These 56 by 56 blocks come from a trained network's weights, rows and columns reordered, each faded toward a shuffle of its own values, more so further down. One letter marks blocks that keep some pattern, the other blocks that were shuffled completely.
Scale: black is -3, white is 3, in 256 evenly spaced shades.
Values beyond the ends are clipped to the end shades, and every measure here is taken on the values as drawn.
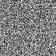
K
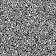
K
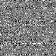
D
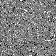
K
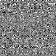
D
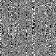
D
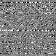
D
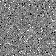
K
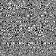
D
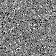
K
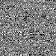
D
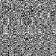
D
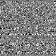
D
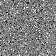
K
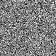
K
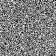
K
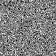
K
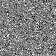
K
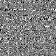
D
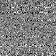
D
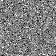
K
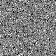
K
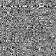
D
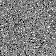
K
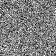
K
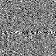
D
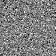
K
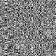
D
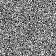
K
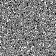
K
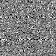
D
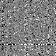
D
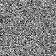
D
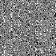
D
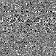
D
